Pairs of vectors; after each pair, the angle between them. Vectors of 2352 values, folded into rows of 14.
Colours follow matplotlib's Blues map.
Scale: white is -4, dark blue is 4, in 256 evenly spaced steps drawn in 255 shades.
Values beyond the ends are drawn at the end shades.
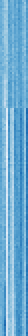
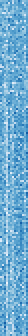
partly aligned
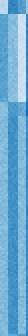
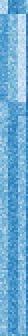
nearly parallel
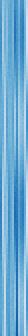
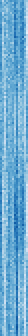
nearly parallel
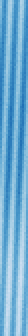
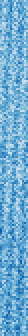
partly opposed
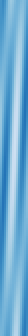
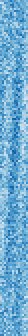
partly opposed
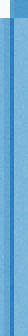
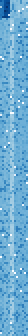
partly opposed
